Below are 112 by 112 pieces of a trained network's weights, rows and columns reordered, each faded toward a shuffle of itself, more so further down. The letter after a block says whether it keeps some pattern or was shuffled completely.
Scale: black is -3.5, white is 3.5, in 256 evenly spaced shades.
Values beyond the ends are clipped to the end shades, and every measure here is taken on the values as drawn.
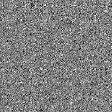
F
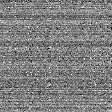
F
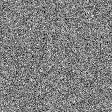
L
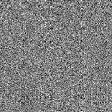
F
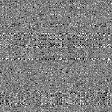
F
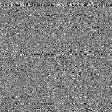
F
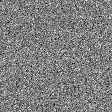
L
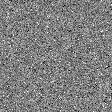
L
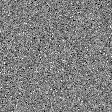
L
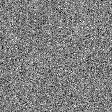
F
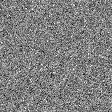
L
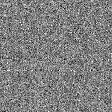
F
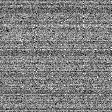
F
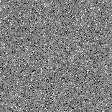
L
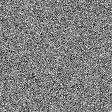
L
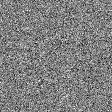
L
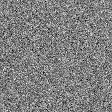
L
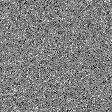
L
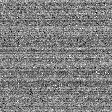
F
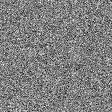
L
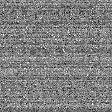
F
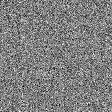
F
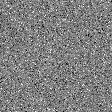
L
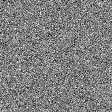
L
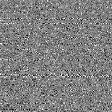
F
